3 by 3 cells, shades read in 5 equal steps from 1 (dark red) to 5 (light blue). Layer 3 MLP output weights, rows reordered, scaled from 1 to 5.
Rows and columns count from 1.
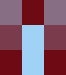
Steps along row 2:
up down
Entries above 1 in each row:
2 3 1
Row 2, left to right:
2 5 2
